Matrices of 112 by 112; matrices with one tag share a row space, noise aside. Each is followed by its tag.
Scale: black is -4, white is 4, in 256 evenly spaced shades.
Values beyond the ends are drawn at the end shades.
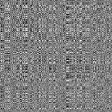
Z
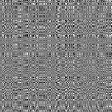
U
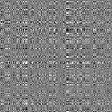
Z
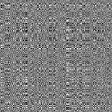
Z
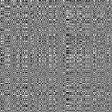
Z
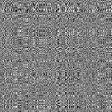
U
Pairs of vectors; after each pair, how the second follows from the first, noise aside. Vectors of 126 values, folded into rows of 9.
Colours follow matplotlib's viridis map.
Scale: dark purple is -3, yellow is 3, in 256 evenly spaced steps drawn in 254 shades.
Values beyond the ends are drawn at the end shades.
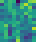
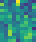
negated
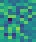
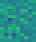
shrunk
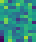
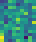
negated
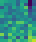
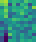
reversed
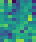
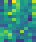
negated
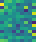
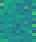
shrunk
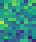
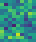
shuffled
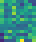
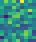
shuffled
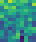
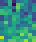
reversed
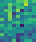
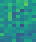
shrunk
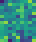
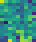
negated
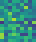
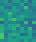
shrunk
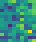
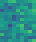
shrunk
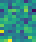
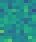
shrunk
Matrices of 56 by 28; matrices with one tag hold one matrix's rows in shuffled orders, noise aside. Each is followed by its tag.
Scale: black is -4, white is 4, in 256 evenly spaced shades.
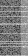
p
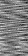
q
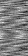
q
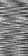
q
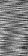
q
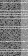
p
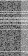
p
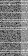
p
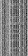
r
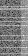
p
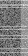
p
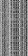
r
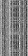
r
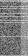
p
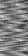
q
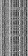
r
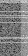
p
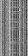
r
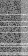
p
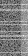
p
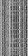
r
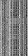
r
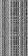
r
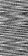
q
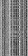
r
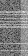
p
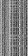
r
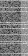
p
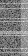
p
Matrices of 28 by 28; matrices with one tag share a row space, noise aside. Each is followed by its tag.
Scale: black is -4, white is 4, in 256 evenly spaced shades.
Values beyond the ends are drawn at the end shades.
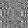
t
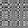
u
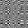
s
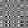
s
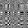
s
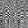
s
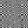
t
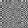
t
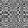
u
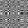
s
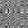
s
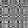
u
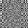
t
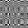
s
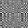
t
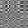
s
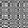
u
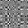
s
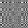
t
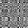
u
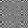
t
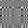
t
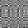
u
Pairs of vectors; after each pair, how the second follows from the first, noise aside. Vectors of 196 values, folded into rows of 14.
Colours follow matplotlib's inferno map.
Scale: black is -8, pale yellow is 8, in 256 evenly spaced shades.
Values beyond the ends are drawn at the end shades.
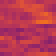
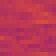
shrunk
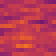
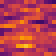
scaled up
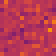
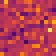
scaled up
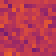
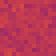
shrunk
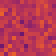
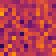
scaled up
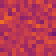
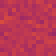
shrunk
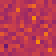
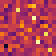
scaled up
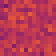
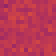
shrunk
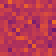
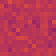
shrunk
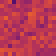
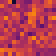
scaled up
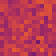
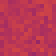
shrunk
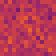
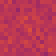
shrunk
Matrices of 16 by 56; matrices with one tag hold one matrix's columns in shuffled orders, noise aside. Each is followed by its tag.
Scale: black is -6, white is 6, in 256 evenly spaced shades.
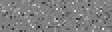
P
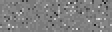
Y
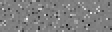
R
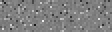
Y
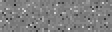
P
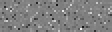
P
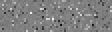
R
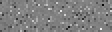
P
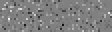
R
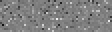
Y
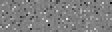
Y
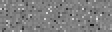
R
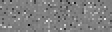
Y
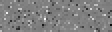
R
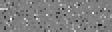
R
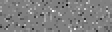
P
